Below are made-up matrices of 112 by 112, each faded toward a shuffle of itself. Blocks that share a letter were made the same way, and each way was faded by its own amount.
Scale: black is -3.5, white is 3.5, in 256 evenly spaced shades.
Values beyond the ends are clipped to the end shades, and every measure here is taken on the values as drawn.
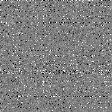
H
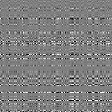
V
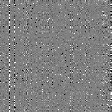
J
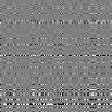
V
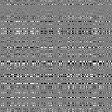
V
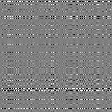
V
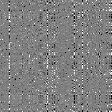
J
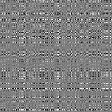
V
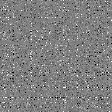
H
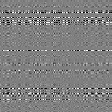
V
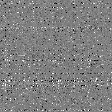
H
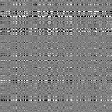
V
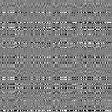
V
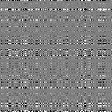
V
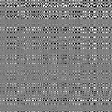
V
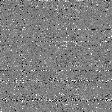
H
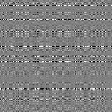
V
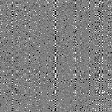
J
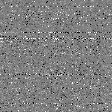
H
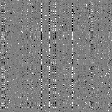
J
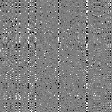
J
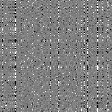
J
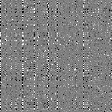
J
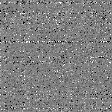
H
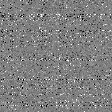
H
